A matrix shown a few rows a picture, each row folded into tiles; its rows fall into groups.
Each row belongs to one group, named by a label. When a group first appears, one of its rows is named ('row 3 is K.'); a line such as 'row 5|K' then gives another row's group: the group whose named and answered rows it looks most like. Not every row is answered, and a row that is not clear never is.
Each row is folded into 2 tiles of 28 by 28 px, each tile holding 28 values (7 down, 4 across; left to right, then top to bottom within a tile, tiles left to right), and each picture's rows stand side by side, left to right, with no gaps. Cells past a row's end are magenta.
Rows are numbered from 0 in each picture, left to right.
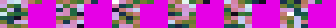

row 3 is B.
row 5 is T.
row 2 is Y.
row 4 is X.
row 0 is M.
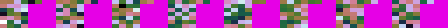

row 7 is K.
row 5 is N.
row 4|M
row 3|N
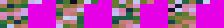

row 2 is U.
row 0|Y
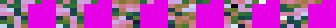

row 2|K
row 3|X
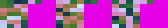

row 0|T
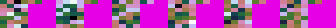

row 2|K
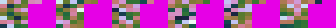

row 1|Y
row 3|M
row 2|X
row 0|Y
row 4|X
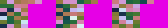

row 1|N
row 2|X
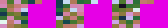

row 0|K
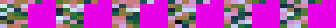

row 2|K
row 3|K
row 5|U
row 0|M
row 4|M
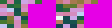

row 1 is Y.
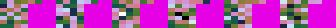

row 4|N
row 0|N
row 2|U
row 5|Y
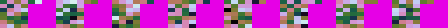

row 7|U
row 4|K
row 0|K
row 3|M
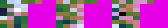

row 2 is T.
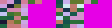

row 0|X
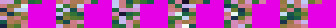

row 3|U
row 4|U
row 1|M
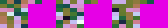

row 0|T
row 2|Y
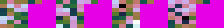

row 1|T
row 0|K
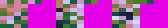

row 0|B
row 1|X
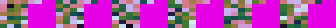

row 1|T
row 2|K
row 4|U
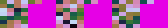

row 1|K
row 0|U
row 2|K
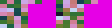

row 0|T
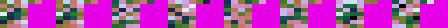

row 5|U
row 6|M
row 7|K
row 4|N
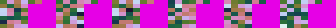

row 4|M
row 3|N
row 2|U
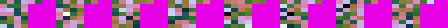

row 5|T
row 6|X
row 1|U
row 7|K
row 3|U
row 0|T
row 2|B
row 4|N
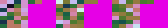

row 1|Y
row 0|X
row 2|N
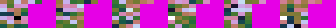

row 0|B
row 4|B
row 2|N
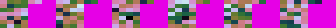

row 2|K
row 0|Y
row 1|X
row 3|M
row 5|X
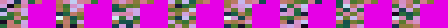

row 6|N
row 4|B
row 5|M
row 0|X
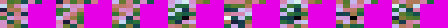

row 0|M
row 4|Y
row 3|M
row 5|M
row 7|M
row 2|B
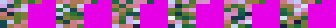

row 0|X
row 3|Y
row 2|T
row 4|M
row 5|B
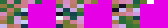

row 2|Y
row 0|T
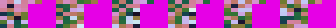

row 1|N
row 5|U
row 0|B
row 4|B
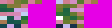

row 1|Y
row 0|Y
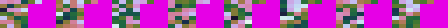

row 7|B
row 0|Y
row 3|Y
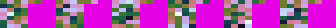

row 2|M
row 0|U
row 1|B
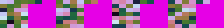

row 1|U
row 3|K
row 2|N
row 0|Y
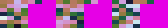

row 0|B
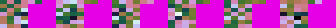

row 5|K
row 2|N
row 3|U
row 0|T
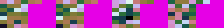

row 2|M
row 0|N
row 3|K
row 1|N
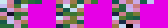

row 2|K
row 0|X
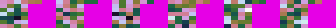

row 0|M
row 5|X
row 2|B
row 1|X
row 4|Y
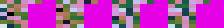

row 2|T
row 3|T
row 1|K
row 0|T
